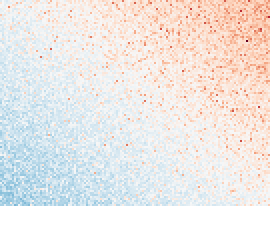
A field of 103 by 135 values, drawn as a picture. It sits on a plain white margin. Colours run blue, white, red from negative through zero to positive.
Slope: up to the top right. Odd rows or columns: none. Grain: fine. Average level on the scale: 50%. Stripes: none.
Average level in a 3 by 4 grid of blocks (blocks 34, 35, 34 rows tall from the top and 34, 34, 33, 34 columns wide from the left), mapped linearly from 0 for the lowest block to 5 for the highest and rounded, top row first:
2 3 4 5
1 2 3 4
0 1 2 3
